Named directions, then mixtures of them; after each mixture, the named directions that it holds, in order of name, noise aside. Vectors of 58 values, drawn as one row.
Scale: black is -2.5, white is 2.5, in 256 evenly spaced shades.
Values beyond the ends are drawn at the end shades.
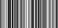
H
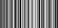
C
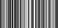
C, H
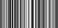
C, H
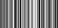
C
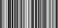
H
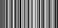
C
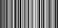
C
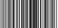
C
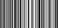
C, H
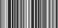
H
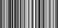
C, H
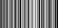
C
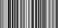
H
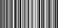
C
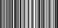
C, H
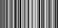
C
